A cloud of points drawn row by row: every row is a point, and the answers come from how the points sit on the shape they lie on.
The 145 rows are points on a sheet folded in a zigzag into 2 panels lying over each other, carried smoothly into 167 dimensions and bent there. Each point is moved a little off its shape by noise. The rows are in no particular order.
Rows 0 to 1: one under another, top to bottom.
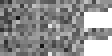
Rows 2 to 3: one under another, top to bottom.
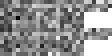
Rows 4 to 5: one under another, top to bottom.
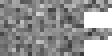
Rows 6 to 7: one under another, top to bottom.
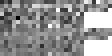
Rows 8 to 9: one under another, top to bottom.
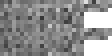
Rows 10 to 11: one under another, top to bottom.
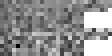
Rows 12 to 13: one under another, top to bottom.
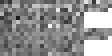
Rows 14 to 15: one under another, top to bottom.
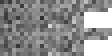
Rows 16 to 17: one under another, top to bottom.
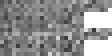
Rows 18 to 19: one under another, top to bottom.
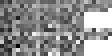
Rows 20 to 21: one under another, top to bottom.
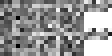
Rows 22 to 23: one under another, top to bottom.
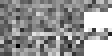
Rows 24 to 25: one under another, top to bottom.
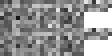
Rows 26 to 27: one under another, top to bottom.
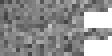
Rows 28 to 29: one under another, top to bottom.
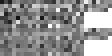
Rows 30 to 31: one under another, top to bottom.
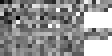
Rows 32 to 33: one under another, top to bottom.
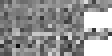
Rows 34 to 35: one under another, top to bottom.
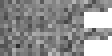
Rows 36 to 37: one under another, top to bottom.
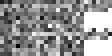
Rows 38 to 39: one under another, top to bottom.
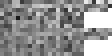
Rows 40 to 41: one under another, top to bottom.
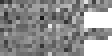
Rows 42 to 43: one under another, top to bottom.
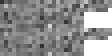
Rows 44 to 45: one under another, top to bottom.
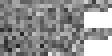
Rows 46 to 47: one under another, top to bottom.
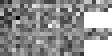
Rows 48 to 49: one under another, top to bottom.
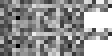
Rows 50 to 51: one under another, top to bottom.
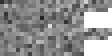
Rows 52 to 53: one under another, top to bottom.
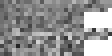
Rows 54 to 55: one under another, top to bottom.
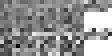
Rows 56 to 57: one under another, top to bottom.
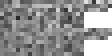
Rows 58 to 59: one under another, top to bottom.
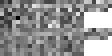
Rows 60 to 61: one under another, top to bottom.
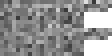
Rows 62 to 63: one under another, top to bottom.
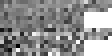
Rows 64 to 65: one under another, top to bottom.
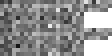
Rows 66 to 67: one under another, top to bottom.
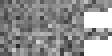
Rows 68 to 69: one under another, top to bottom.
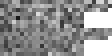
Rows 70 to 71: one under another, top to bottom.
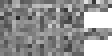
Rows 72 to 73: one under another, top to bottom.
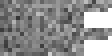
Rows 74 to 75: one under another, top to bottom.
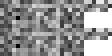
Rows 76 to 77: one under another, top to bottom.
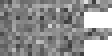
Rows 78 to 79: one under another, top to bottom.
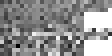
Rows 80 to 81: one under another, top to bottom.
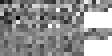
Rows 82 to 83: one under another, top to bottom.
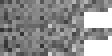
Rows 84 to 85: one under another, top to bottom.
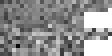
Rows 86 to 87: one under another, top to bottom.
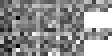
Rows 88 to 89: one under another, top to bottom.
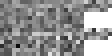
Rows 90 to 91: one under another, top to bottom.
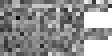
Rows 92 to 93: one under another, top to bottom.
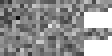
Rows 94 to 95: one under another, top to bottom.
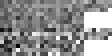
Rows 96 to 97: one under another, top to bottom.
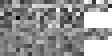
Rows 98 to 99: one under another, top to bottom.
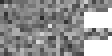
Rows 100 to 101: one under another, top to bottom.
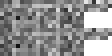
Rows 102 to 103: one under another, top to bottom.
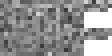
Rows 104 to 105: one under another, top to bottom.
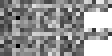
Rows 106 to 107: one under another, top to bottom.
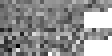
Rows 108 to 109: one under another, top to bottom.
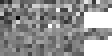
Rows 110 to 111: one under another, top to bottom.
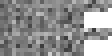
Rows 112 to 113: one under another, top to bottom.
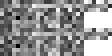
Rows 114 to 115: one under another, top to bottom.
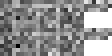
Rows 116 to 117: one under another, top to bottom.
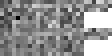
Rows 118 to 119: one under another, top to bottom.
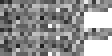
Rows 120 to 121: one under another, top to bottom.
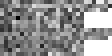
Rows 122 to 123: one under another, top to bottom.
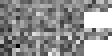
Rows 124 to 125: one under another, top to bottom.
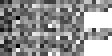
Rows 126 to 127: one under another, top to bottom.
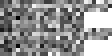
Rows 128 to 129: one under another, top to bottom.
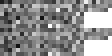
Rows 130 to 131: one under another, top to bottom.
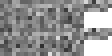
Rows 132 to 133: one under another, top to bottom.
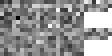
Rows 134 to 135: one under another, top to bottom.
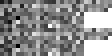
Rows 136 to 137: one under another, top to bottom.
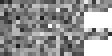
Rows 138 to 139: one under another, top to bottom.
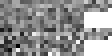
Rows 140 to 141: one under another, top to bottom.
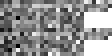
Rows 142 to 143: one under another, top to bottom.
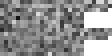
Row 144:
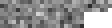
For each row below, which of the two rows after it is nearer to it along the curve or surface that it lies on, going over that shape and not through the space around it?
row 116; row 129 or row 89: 129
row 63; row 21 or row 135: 135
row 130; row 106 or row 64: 64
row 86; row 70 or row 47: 47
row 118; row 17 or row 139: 17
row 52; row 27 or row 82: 82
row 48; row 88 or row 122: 122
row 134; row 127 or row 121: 121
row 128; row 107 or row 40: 40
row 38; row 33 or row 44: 33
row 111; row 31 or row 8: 8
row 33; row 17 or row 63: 17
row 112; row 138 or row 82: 138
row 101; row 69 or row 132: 69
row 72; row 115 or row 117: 115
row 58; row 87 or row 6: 87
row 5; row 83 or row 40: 83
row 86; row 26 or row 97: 26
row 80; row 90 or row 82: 90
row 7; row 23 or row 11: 23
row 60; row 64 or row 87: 64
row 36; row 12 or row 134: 12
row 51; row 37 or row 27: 27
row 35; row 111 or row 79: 79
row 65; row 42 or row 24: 24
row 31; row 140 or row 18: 140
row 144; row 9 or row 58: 9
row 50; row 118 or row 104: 118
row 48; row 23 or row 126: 126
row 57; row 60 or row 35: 60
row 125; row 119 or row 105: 119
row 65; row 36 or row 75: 75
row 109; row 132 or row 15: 132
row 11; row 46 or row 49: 49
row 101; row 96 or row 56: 96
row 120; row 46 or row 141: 46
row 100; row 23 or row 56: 56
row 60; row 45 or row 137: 137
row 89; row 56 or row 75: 56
